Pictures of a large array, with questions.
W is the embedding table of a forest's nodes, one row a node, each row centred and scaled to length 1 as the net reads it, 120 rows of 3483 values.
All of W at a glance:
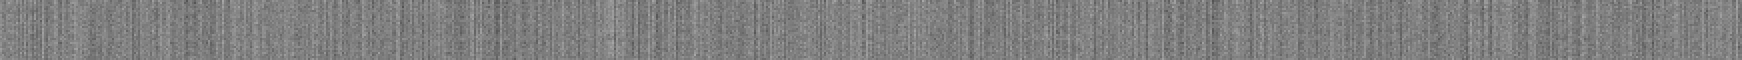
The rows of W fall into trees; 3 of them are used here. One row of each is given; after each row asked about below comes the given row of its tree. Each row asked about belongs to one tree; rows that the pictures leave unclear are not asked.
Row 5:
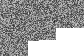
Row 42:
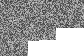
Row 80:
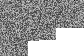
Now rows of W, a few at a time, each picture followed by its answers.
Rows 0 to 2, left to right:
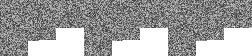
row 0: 5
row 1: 5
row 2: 5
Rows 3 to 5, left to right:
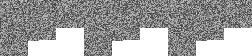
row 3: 5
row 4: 5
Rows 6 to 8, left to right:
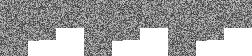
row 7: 5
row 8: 5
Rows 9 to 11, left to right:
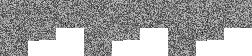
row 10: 42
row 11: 80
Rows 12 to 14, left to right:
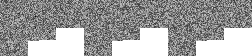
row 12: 42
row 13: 5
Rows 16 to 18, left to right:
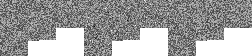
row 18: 80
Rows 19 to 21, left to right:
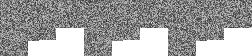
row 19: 5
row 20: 42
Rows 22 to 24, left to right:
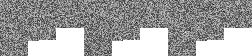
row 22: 5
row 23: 80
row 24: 5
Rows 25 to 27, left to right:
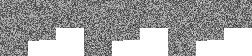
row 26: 80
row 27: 42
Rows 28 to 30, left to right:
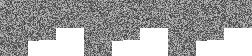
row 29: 42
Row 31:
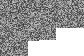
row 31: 5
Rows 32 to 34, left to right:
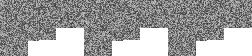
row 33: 5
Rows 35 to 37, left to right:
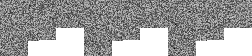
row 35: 5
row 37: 80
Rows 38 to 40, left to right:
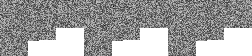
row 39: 5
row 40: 80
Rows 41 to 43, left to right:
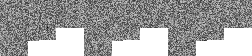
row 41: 80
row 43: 5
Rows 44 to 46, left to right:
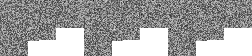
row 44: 80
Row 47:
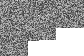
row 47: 5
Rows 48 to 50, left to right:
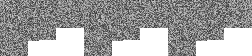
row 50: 80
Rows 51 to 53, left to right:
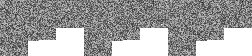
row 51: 5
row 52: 42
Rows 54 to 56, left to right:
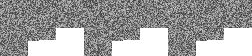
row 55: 42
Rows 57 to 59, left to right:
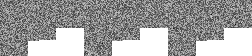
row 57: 80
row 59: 5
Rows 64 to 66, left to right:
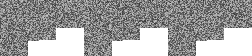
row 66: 5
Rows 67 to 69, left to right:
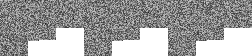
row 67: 80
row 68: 80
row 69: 5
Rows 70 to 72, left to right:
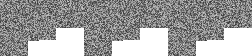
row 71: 80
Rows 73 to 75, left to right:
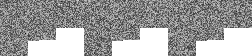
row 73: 42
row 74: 80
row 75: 5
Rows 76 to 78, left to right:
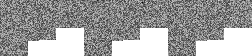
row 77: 80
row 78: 80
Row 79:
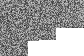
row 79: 80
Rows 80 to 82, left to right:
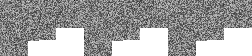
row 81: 42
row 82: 5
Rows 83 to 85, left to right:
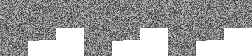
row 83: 5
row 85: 5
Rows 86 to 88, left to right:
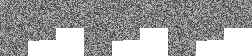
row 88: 42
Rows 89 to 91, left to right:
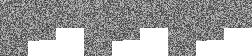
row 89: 80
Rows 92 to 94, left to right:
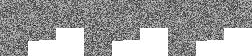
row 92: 5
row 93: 5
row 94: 42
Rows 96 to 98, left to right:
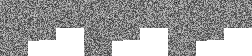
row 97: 80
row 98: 5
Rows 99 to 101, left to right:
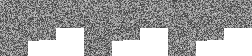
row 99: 5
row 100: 80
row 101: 42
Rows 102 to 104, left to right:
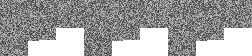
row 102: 5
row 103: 80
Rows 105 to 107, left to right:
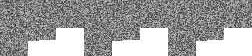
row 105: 42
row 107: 5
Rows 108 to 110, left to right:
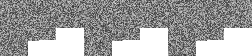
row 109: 5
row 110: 80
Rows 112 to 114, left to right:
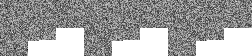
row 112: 42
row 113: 80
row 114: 5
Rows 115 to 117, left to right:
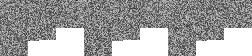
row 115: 80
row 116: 80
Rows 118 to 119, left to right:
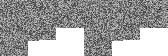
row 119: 80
